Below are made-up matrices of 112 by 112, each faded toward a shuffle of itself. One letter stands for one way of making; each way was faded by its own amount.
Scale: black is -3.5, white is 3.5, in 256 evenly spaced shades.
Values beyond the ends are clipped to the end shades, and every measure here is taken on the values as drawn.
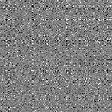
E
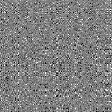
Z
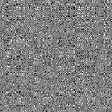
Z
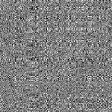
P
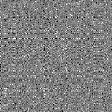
E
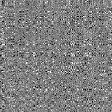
Z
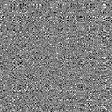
Z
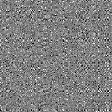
E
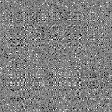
E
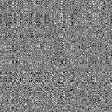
E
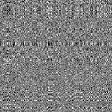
P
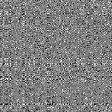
E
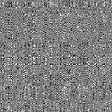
Z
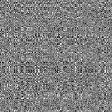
P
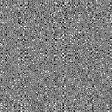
Z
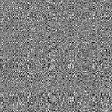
P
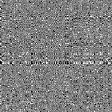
E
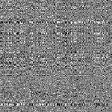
P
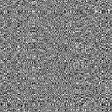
P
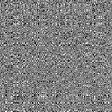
P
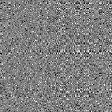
E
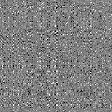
Z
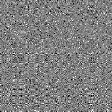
E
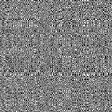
P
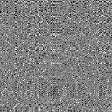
E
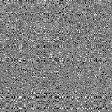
E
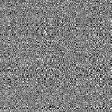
P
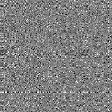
E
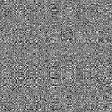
P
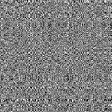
P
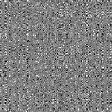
Z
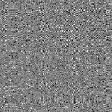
Z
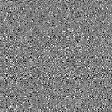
E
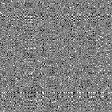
E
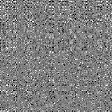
Z
